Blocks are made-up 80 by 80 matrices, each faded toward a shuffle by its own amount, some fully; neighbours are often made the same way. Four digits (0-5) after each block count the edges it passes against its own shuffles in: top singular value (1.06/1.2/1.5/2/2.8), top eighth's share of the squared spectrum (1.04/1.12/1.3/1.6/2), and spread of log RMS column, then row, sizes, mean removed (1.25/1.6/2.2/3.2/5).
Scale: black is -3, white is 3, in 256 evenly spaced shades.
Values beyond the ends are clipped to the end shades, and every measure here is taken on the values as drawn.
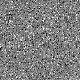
3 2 1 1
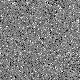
0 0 0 0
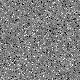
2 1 0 0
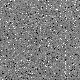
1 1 0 0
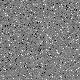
0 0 0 0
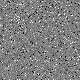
0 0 0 0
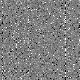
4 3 2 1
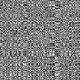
5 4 3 3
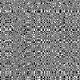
5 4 3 3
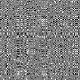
5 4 3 3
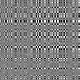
5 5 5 5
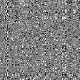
4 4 3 2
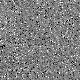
3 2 0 0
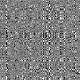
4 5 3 3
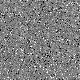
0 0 0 0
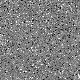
2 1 0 0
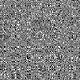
4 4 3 3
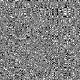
4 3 2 2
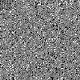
3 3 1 1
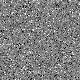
1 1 0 0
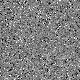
0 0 0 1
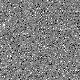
2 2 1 1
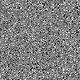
3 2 0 1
